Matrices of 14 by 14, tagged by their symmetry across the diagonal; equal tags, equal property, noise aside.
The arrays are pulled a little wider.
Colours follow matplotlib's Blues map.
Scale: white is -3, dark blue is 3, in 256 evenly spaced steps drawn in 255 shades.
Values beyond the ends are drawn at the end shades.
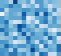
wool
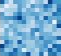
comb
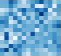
wool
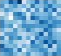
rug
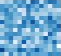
rug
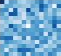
comb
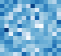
comb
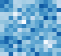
comb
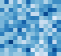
rug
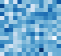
wool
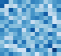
comb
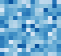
wool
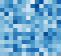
rug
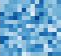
rug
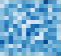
comb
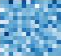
wool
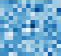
wool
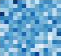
comb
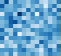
rug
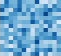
rug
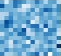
wool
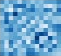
comb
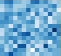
wool
